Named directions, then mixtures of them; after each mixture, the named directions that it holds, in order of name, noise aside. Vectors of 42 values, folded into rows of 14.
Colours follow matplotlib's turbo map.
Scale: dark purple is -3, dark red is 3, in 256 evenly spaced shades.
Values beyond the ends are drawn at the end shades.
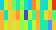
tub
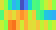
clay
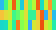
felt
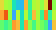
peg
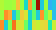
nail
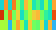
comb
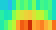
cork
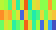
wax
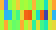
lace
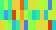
peg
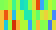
nail, peg, tub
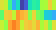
clay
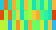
comb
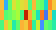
lace, wax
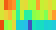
cork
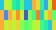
tub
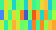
lace, wax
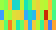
comb, lace, tub
